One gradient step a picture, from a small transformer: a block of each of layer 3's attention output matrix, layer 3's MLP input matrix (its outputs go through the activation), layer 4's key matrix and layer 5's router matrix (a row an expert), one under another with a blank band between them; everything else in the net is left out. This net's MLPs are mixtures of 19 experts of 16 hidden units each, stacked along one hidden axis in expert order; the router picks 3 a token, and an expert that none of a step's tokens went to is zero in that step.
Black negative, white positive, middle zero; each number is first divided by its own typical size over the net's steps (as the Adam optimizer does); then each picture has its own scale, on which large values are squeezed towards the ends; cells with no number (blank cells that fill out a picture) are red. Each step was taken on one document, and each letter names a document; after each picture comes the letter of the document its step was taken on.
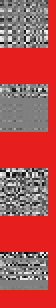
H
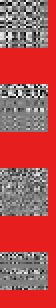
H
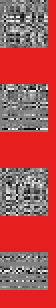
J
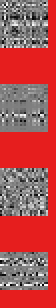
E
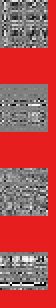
E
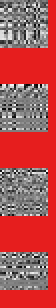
H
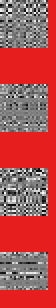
H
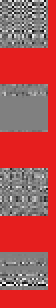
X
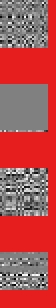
X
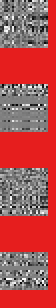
X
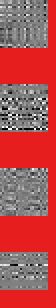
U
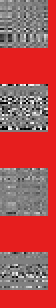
U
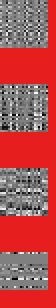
U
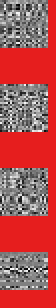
J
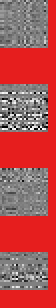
U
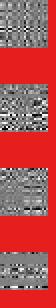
U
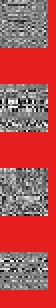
J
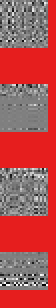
X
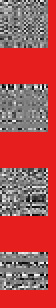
H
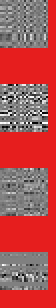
U
